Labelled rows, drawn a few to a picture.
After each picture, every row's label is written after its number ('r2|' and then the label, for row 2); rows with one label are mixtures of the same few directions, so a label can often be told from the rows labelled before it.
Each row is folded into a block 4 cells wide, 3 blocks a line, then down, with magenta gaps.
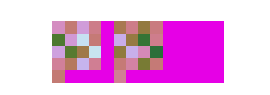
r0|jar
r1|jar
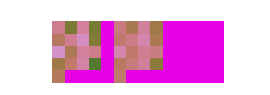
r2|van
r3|van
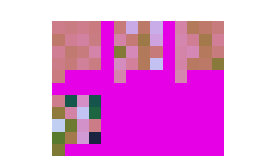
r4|jar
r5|van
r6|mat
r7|van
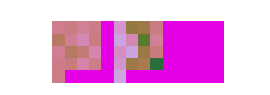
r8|jar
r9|mat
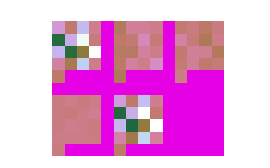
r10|jar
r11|mat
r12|jar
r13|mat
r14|jar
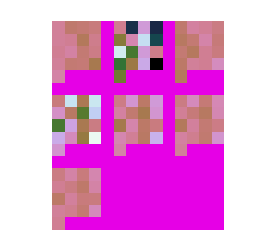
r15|mat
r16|van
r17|mat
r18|van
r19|van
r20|van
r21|van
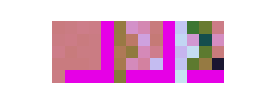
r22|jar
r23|mat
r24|mat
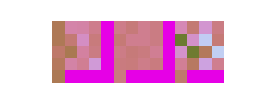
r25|mat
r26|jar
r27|jar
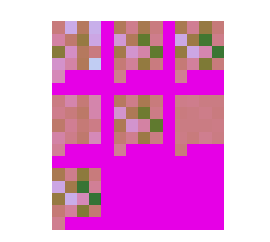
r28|van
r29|jar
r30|jar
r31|van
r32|jar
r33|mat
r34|jar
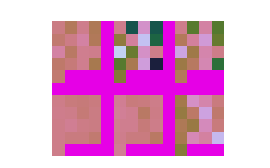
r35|van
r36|van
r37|van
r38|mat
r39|mat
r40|mat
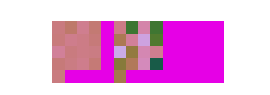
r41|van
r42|van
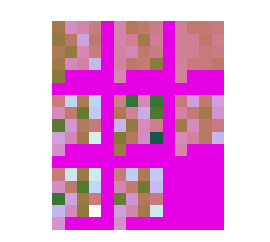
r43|mat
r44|mat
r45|mat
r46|van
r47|van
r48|van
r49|van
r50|van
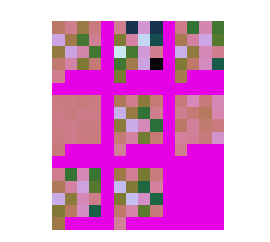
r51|jar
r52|van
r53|van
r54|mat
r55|jar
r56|van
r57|van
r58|jar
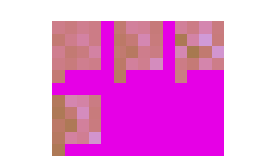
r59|jar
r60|mat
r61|jar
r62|mat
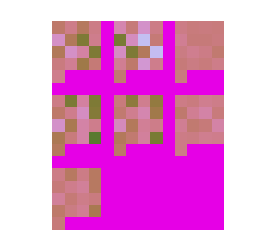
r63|jar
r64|jar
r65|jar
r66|van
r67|van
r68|jar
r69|van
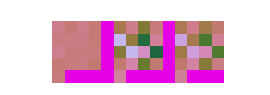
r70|van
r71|jar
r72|jar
